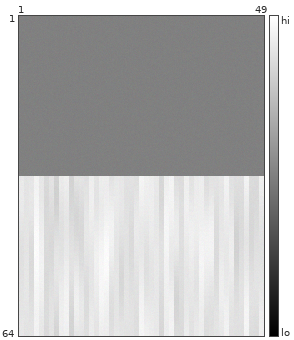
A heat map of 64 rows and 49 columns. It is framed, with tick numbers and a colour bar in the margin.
It is made of 2 by 1 panels. Panel 1,1: middling, flat. Panel 2,1: very high, streaked downward, faint in contrast.
